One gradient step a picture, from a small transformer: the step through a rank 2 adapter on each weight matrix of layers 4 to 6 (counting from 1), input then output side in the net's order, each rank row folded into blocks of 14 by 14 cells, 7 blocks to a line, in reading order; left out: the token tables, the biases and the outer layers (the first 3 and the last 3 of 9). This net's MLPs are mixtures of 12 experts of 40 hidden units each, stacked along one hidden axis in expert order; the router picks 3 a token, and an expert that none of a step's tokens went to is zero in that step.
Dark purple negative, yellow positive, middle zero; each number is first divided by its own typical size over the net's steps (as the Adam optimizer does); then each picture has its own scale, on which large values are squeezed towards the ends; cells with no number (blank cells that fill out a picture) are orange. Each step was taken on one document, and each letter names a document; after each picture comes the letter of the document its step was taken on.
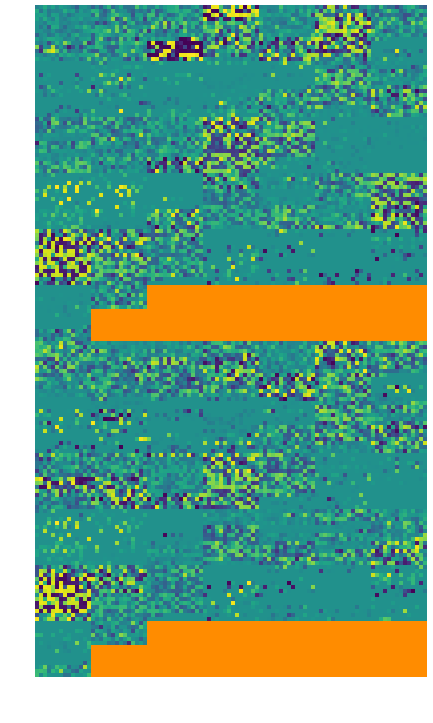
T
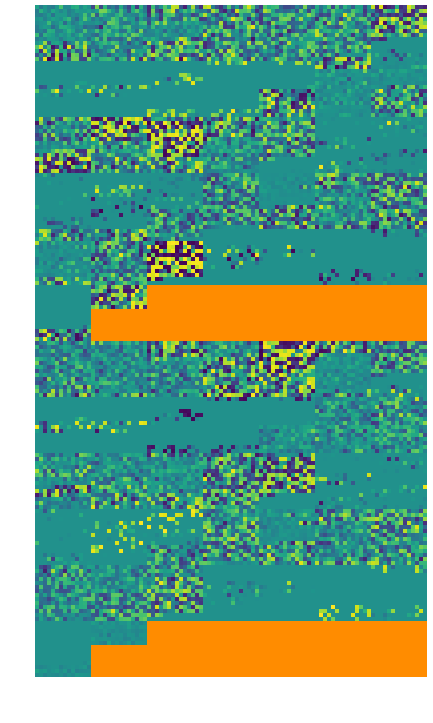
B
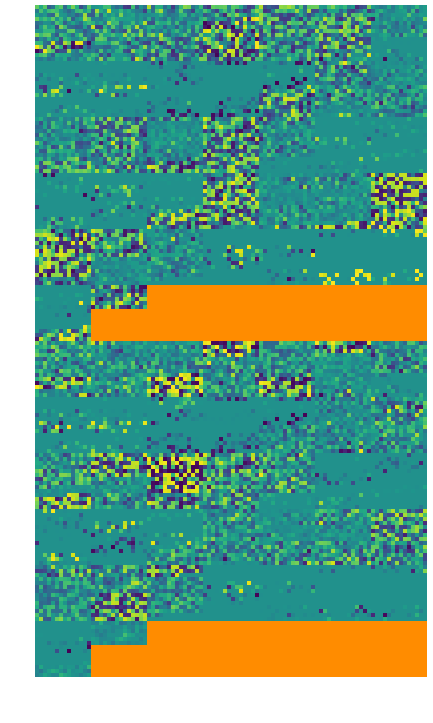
B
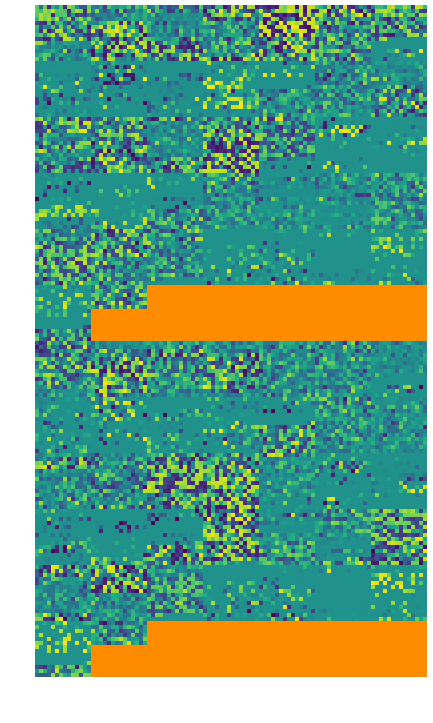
T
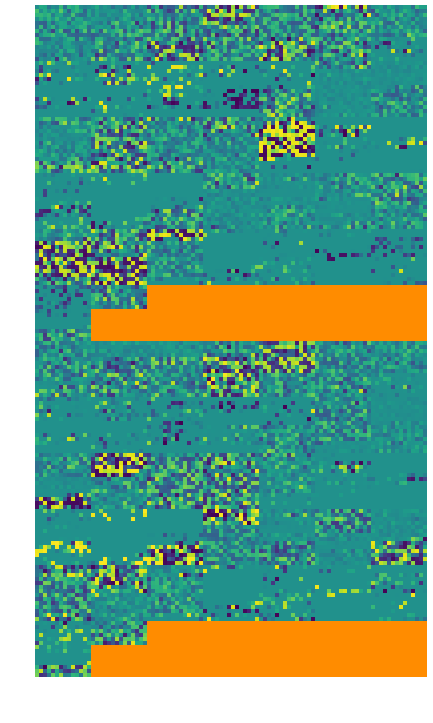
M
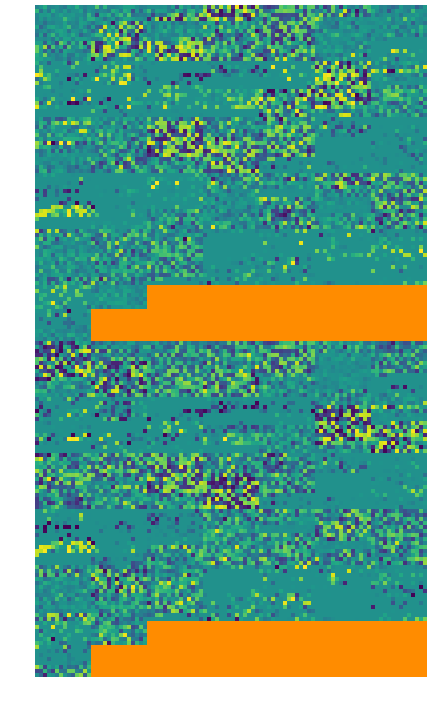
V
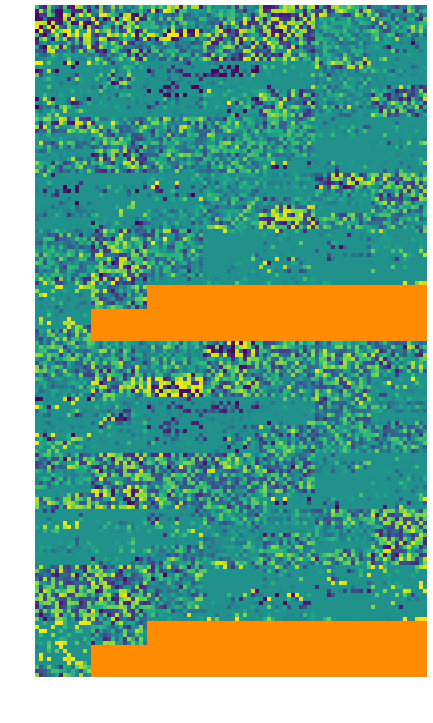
M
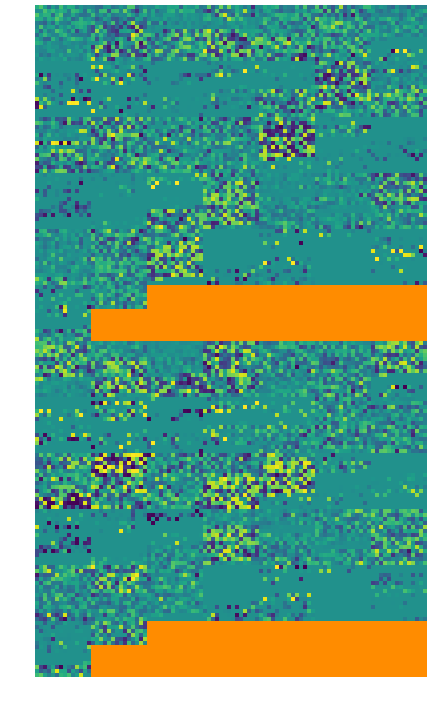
V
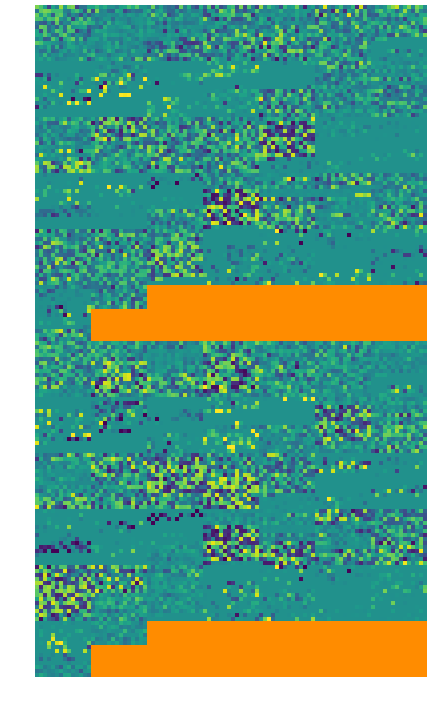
V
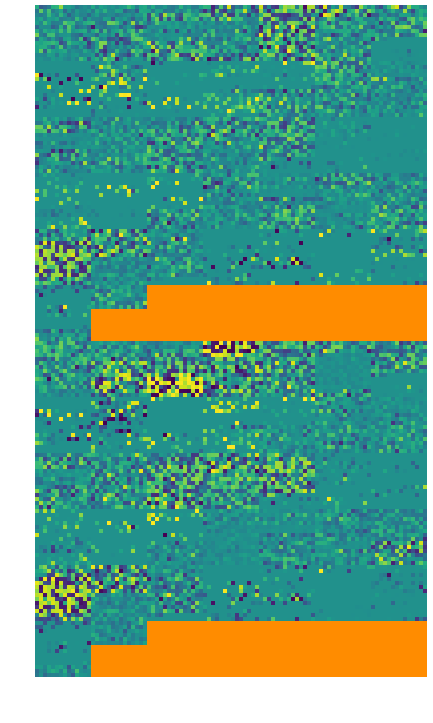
V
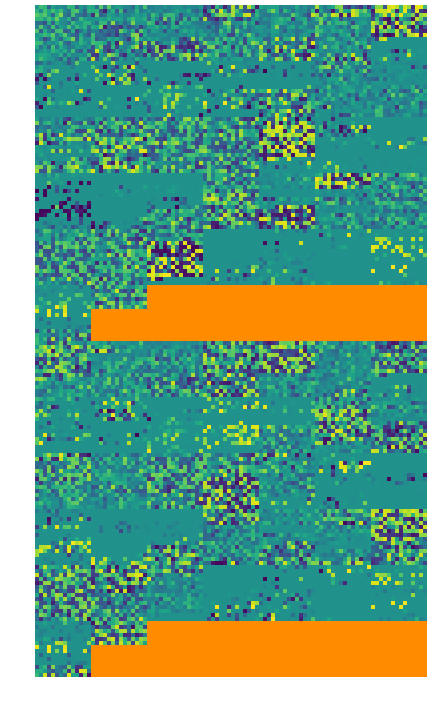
T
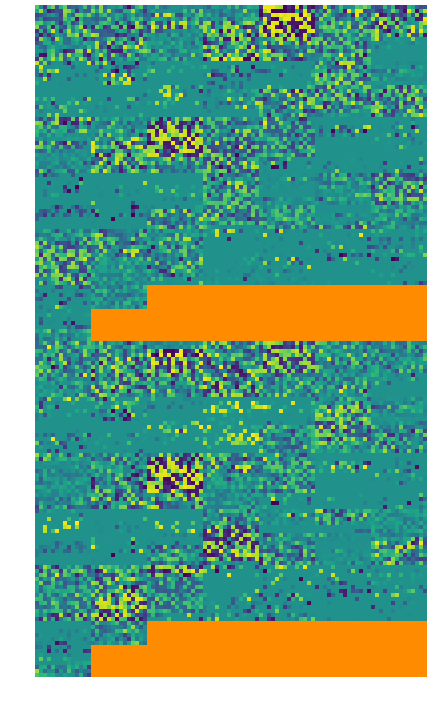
M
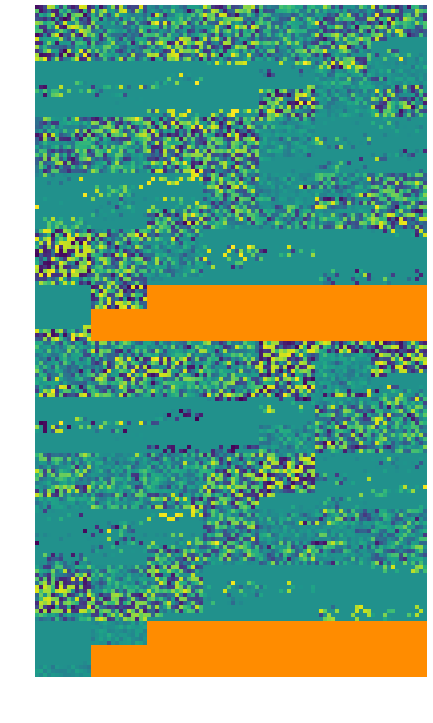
B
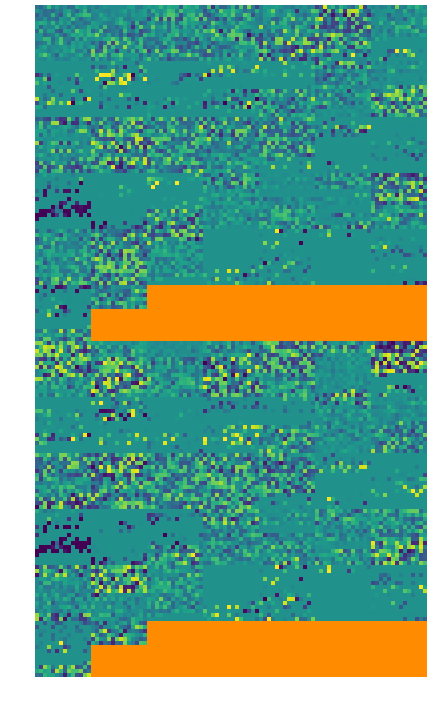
V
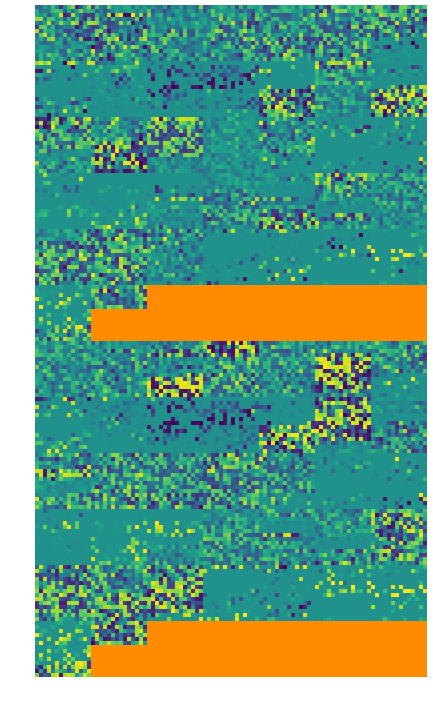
M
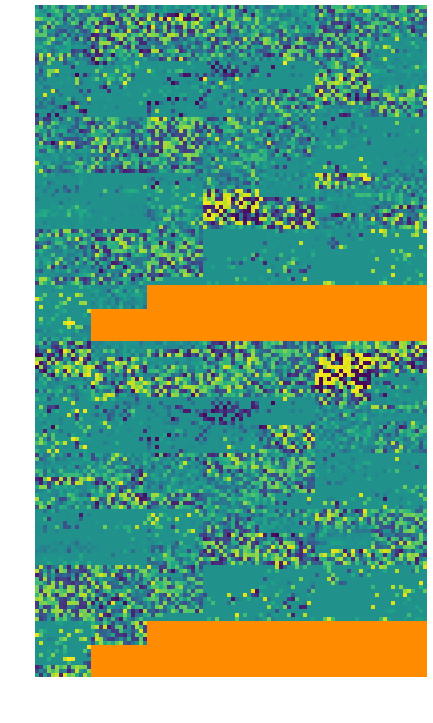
M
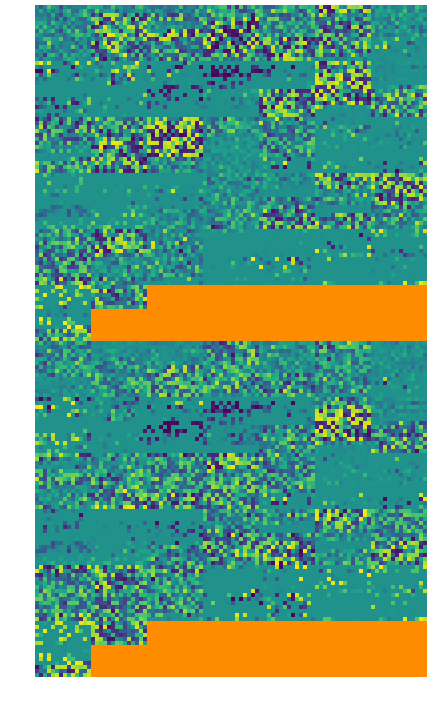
M
